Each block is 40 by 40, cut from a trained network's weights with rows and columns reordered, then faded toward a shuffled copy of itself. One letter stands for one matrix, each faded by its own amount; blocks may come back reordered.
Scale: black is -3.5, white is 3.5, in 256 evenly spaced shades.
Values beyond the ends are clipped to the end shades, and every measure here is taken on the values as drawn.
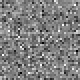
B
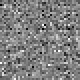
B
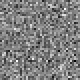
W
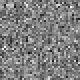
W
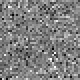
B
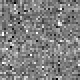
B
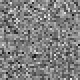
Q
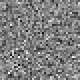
Q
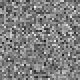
Q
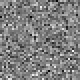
W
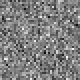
Q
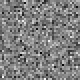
B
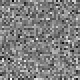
W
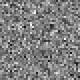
Q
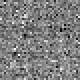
B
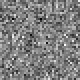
Q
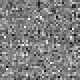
B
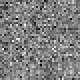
B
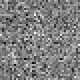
B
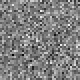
Q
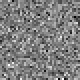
Q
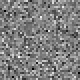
B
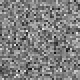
Q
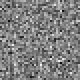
Q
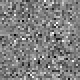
B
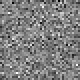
W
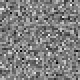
Q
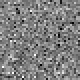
B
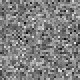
Q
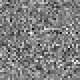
W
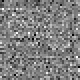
B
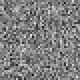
Q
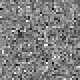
B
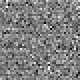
B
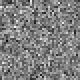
Q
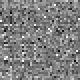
B
